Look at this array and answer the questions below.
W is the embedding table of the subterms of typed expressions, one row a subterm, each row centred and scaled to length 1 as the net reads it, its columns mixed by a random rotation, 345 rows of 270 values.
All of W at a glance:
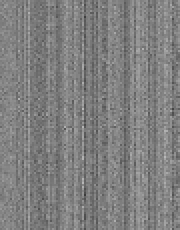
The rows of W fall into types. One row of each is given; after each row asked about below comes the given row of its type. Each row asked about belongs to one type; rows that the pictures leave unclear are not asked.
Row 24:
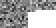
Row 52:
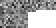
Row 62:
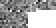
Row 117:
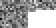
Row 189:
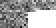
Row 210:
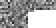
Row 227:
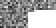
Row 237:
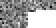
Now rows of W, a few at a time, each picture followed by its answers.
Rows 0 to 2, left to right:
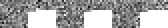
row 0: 62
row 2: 210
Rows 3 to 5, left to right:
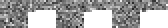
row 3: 210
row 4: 189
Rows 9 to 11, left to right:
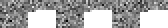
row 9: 52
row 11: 52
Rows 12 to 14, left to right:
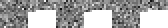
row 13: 227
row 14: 62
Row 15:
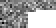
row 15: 237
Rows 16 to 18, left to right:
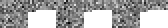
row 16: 52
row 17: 62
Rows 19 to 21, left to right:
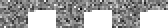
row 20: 24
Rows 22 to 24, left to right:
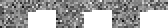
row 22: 52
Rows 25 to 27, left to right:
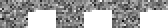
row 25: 189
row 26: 24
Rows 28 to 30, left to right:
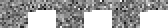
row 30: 117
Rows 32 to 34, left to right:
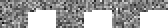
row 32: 237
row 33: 62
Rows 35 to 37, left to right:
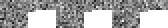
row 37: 62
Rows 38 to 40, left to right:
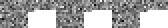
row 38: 189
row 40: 52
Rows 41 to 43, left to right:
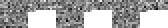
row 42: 24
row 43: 24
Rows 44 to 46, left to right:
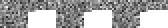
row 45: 210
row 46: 227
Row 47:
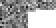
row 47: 117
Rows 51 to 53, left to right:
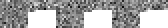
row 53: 189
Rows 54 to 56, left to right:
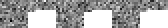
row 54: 24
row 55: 52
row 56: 62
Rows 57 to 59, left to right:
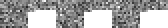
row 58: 210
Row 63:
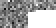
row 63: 117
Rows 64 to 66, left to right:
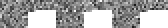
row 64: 227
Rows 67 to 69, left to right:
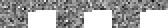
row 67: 24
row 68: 62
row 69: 227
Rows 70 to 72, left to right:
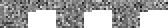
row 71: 210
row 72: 52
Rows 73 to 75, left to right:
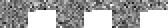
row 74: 117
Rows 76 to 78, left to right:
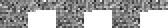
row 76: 24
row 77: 62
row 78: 62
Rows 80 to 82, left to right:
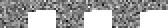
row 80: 237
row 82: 227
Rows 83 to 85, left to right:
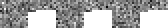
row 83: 237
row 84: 237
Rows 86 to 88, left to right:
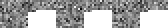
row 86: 52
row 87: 24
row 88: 52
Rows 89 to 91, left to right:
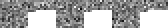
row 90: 24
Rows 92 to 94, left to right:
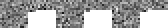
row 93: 210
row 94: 237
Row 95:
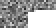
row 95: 227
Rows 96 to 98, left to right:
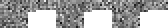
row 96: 62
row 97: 210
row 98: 52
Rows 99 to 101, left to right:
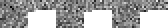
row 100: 62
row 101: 237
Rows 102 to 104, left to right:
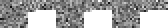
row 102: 237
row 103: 210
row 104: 237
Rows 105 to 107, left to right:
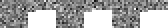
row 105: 24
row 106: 62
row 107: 24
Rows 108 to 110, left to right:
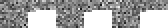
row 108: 189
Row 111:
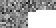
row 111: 52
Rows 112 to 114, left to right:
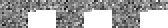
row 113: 62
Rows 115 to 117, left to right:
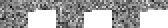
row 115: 189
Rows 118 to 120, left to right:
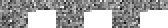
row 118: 62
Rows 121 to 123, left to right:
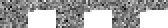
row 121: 117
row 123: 227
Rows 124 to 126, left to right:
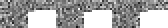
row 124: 210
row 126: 210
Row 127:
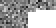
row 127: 62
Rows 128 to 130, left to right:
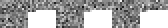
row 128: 52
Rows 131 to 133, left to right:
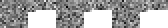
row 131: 24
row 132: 189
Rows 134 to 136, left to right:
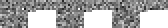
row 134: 24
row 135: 24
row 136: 227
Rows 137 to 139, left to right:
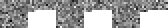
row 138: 117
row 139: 237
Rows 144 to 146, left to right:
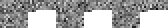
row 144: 52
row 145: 52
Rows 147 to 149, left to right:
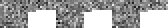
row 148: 237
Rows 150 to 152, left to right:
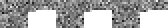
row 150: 210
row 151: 210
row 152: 237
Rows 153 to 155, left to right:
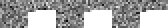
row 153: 227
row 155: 227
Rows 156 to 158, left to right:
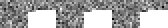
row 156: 227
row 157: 237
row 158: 237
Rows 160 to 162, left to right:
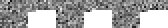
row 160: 62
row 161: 237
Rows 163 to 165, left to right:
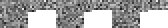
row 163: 237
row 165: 62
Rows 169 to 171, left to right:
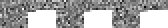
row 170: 210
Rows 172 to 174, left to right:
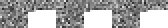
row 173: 210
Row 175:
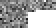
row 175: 237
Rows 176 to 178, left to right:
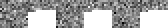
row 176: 189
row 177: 52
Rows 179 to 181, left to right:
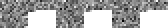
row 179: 227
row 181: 24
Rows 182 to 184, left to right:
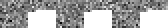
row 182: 52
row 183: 210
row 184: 189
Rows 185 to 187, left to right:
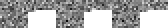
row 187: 24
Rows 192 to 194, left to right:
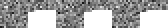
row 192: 227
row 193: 210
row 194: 227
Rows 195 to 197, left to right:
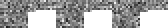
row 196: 210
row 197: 210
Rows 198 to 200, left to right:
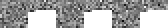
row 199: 237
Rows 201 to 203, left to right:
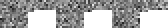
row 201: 227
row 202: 52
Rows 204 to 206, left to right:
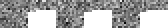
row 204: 62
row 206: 210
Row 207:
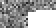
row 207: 210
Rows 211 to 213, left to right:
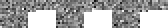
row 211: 24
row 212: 62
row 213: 62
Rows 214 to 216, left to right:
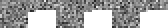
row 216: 227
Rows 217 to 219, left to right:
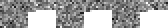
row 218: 227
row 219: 24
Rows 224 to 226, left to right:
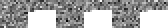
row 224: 227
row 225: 24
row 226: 24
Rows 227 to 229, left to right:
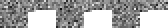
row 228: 227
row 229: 24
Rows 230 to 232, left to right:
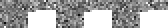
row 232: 24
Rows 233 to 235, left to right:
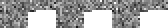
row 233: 237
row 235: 237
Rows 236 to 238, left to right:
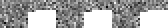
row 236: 210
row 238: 210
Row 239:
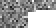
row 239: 227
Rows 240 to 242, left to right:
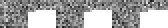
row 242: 62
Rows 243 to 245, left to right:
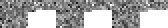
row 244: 117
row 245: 117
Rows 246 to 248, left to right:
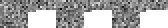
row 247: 52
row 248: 227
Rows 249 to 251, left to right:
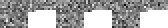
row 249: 210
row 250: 52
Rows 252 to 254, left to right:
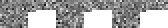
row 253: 237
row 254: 210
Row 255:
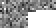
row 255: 237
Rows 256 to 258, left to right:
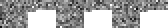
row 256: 52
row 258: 24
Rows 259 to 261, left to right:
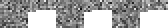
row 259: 62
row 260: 24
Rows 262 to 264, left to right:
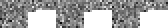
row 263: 210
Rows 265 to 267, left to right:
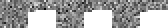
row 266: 52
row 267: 227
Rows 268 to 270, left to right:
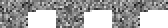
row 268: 52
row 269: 227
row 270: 52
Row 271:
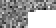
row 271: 227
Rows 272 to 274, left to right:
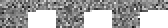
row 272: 52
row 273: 227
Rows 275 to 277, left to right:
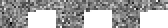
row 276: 210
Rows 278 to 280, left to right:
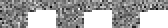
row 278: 237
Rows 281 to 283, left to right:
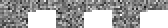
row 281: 62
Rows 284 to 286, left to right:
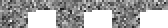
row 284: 62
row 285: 24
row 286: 210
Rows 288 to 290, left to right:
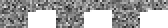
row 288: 24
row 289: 227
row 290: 189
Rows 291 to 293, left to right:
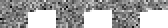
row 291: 237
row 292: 117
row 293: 189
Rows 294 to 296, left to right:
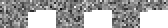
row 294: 237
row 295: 24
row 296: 189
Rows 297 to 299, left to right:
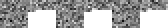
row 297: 24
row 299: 117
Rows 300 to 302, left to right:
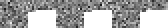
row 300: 227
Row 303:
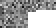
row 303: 52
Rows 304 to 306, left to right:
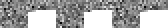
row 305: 210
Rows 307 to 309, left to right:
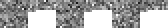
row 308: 117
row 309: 210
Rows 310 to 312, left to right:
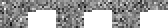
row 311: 52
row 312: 52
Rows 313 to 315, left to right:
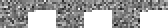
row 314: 24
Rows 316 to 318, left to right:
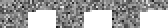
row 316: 52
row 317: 227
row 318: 117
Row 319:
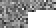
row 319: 237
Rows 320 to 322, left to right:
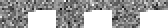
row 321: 117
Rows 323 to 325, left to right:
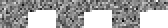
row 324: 227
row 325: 24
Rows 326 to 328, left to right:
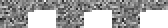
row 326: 24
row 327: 24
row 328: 210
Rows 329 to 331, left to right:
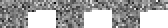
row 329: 52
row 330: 117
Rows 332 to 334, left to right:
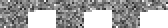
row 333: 189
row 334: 117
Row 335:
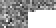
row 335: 210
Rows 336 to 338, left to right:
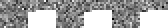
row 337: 227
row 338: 237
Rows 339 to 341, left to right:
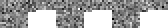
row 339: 52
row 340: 24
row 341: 237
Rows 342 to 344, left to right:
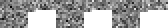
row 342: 189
